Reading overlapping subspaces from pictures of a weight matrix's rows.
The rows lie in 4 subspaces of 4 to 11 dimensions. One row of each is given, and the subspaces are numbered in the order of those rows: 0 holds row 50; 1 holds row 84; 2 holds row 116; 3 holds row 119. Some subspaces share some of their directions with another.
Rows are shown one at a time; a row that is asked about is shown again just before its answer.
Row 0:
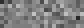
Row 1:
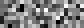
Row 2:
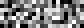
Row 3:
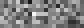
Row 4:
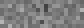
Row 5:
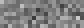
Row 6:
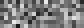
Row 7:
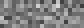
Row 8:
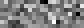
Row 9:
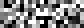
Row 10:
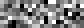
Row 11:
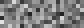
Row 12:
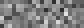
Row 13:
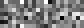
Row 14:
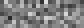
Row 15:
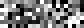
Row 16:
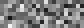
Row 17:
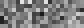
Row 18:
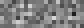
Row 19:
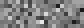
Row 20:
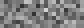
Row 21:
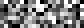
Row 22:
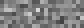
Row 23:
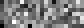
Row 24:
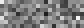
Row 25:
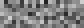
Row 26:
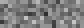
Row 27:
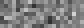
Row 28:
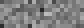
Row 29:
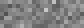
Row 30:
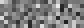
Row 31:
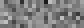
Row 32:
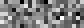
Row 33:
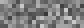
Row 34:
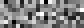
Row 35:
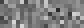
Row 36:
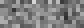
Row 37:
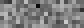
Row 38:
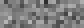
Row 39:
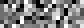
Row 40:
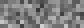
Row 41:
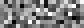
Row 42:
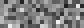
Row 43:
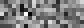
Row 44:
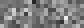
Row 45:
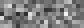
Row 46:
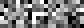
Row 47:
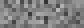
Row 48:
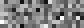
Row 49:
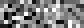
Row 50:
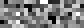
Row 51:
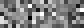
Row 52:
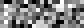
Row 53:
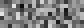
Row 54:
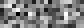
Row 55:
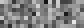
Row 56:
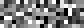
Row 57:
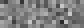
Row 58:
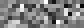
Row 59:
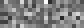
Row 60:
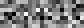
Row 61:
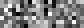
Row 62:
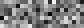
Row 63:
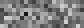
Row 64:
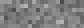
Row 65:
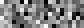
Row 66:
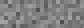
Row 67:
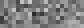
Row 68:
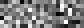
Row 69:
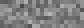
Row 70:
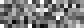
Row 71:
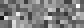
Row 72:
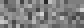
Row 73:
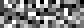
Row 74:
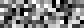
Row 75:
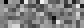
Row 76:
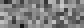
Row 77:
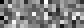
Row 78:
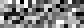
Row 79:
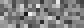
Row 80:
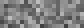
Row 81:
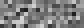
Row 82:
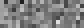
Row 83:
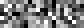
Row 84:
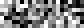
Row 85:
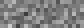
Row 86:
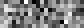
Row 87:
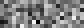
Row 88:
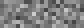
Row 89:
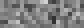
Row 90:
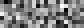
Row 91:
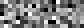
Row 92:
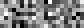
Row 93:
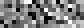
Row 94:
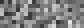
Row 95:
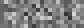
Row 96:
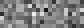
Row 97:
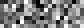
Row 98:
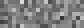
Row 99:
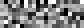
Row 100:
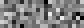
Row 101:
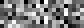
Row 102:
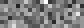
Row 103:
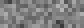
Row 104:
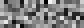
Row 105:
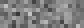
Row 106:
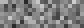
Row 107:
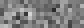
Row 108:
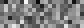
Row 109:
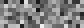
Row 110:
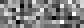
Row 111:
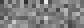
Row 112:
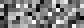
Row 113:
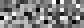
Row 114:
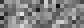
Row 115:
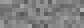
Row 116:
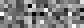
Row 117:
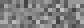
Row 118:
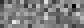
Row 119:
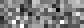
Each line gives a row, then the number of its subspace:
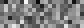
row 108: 0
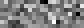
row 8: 0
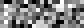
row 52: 1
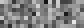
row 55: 3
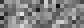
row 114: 1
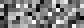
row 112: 1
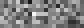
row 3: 2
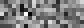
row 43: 3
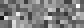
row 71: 3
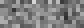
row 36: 3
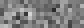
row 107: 3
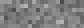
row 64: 1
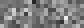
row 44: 3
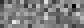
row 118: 1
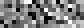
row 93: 3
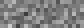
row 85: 3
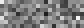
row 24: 1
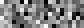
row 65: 3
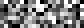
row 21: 0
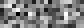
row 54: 3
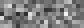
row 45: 3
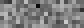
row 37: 1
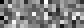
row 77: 1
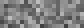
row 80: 0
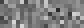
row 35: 3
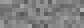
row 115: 1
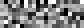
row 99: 0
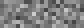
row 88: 2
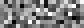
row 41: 1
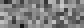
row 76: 1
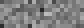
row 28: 1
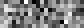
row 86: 1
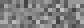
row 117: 1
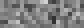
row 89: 0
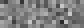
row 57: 3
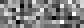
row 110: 3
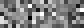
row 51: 2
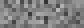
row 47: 2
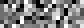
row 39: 0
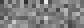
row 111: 1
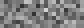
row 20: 2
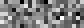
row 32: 2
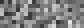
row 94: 3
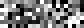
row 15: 1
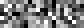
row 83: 3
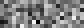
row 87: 1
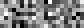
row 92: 3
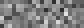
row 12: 1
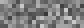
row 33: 3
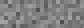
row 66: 3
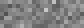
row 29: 1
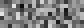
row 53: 1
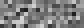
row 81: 3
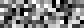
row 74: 1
